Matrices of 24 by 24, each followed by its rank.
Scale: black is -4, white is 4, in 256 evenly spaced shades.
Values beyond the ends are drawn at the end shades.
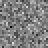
full rank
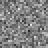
full rank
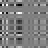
one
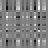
one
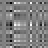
one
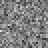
full rank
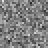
full rank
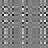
one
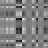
one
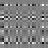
one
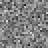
full rank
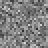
full rank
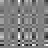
one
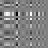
one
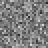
full rank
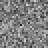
full rank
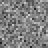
full rank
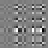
one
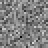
full rank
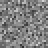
full rank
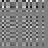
one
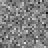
full rank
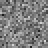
full rank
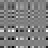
one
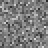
full rank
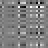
one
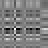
one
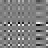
one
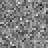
full rank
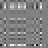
one
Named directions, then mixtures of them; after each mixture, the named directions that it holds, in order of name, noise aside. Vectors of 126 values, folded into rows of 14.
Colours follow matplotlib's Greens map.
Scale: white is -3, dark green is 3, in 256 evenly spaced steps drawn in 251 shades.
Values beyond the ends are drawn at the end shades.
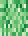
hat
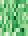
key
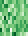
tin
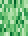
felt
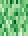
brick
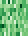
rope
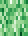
brick, felt, hat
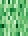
rope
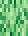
felt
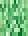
brick, felt, key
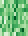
key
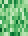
felt, tin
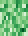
hat, key, tin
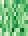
key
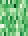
rope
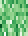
brick, rope, tin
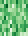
brick, hat, tin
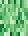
felt, rope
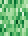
felt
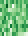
brick, hat, tin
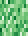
hat, rope, tin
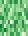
brick, felt, hat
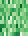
rope, tin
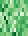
brick, hat, tin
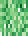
hat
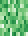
felt, rope, tin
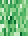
rope, tin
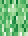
brick, tin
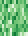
brick, tin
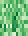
brick, hat, key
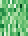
hat, rope
